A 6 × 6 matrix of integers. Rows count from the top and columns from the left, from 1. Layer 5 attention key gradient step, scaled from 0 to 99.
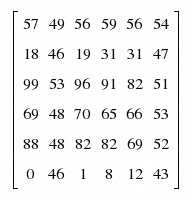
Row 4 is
69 48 70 65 66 53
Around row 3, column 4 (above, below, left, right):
31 65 96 82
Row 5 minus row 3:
-11 -5 -14 -9 -13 1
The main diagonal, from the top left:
57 46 96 65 69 43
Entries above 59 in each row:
0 0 4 4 4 0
